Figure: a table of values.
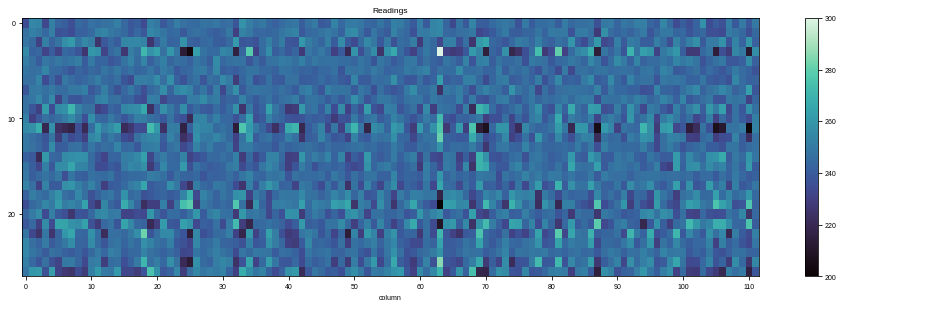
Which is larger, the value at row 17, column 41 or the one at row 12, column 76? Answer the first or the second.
the second
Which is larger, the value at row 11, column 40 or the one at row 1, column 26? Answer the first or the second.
the first
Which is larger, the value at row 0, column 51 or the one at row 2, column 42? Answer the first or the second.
the second
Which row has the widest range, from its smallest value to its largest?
3
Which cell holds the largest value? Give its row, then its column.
3, 63
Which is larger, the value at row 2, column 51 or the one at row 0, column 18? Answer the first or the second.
the first
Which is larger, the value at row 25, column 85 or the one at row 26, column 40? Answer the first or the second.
the second
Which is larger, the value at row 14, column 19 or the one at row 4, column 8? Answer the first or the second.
the second
